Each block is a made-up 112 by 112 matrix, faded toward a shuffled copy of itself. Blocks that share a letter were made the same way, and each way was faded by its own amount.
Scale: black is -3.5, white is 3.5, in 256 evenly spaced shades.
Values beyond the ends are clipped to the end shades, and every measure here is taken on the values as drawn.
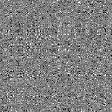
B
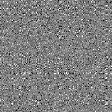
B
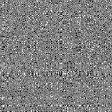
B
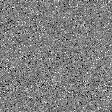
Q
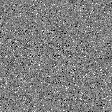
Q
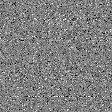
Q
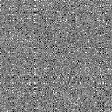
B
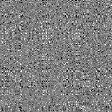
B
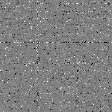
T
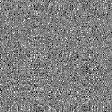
B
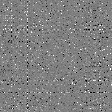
T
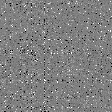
T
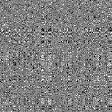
B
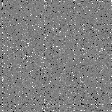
T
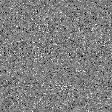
Q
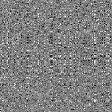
B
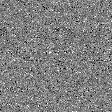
Q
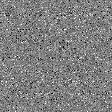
Q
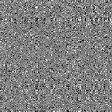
B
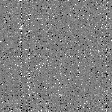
T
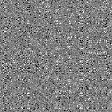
B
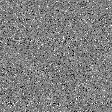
Q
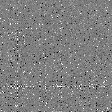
T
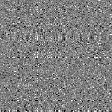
B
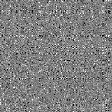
B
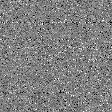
Q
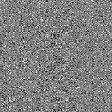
B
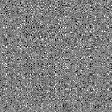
B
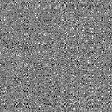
B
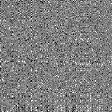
B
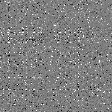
T
